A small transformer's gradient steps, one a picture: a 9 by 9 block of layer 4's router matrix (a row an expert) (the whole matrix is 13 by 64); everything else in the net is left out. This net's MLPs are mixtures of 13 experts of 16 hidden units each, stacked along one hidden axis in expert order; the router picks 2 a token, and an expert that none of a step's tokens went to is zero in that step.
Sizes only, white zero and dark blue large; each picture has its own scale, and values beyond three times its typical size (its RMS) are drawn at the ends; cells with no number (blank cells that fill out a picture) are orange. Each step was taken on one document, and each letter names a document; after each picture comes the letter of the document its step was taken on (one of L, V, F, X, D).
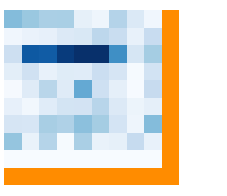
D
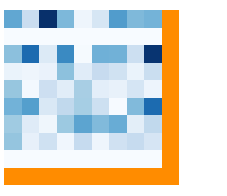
D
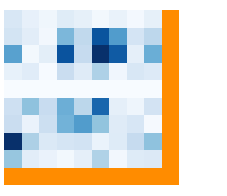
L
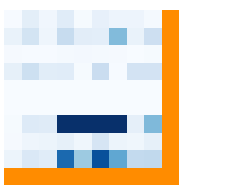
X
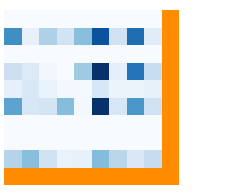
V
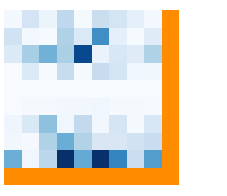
X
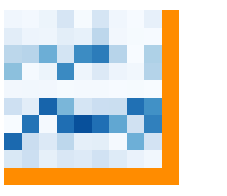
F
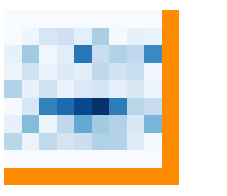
F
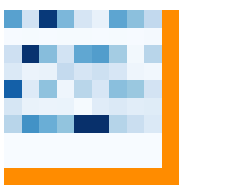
D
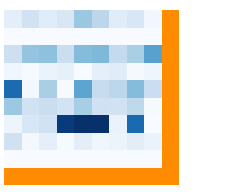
D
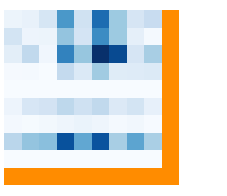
L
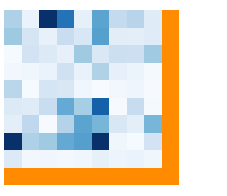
F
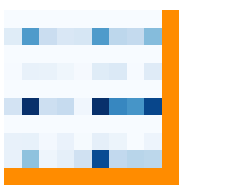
V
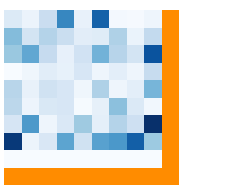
L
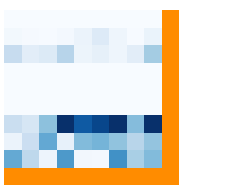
X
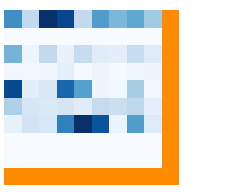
D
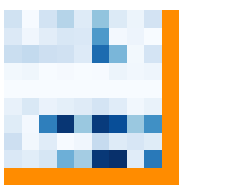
X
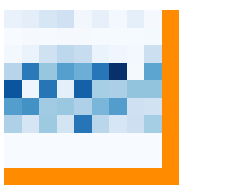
D
